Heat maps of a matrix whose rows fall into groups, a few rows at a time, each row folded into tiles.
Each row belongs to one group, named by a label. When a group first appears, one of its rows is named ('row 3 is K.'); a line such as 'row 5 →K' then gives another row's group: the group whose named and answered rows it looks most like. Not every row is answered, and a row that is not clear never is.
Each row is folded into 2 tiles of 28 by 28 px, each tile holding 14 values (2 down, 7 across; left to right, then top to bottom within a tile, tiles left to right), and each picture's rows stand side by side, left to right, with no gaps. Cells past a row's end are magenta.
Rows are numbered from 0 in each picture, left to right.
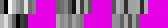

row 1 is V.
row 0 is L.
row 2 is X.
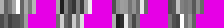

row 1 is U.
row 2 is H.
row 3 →H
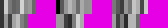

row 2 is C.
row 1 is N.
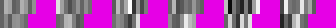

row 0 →X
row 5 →X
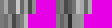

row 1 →C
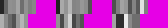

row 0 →N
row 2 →H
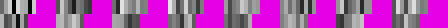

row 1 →V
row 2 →L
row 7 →X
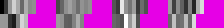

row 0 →N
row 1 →N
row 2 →H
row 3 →U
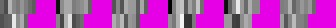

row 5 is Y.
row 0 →H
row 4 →N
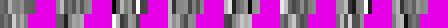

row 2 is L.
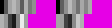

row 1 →N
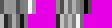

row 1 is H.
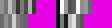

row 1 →X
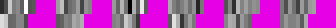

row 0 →L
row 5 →U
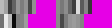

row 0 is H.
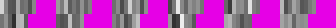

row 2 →C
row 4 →L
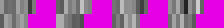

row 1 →L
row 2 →H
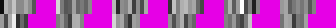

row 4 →C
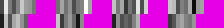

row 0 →X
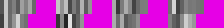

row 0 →X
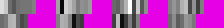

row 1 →L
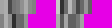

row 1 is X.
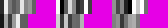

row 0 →X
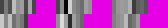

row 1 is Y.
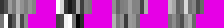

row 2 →C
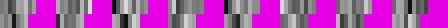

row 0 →C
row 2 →N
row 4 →N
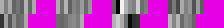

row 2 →L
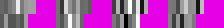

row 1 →H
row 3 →C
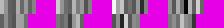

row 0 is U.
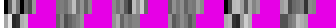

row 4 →N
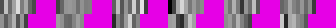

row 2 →X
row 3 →N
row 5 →Y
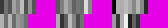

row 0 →Y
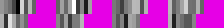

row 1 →C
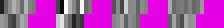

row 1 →L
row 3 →U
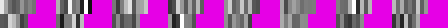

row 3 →H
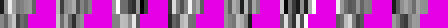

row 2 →V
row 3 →X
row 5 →U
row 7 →N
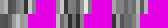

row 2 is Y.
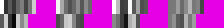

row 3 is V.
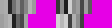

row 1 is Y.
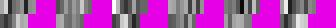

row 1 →L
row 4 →V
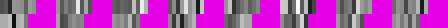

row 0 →Y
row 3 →C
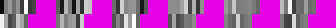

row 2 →H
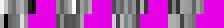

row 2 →Y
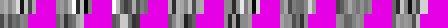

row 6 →N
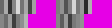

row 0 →C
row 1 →C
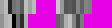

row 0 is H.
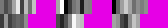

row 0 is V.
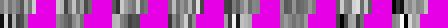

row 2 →L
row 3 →X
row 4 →Y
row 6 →X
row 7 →Y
